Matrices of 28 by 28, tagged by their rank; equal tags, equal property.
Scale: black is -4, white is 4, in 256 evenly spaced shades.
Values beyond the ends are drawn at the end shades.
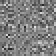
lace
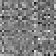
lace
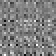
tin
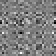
tin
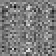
lace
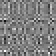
tin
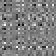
tin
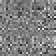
lace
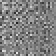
lace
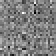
lace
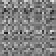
tin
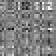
tin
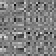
tin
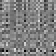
tin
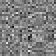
lace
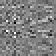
lace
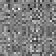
lace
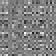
tin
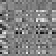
tin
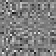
lace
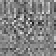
lace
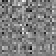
lace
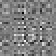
tin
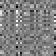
tin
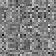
lace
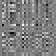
tin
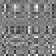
tin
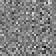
lace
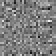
lace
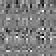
tin
